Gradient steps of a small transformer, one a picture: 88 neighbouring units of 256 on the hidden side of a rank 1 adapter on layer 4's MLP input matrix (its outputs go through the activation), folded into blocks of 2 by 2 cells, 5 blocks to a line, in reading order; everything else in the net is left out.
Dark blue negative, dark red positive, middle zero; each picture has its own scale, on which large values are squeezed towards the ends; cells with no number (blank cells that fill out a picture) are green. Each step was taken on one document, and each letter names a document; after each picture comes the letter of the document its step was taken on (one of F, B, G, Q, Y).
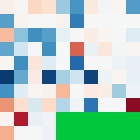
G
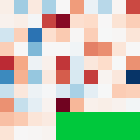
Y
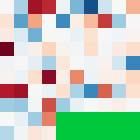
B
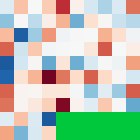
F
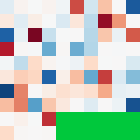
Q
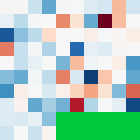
Q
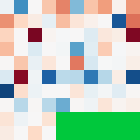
Y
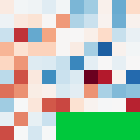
F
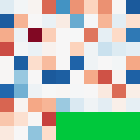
Y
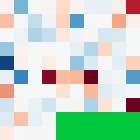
F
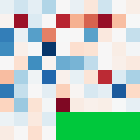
Q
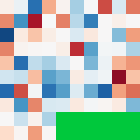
B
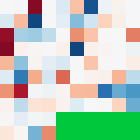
B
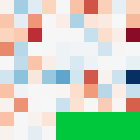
Y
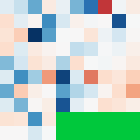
Y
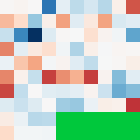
Q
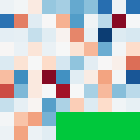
F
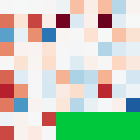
Q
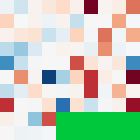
F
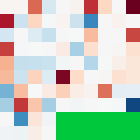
B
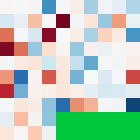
Q
